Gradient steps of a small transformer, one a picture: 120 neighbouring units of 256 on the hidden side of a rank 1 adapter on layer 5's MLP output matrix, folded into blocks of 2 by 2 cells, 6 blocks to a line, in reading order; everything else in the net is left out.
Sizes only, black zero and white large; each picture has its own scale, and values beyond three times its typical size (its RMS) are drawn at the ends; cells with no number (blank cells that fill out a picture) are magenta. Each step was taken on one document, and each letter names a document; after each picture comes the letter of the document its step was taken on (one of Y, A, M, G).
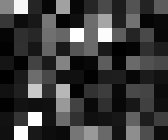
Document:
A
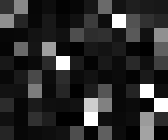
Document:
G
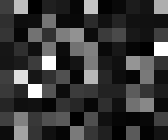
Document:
A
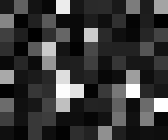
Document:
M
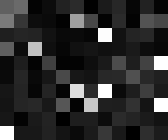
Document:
G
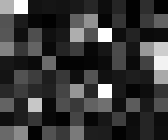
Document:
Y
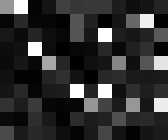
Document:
G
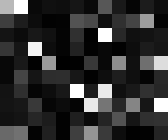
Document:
G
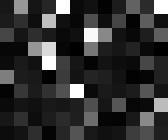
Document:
M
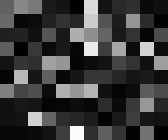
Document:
A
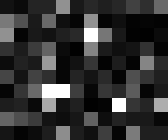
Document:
M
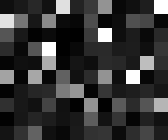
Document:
M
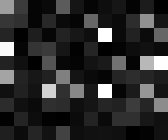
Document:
G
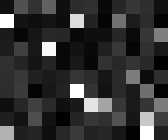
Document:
G
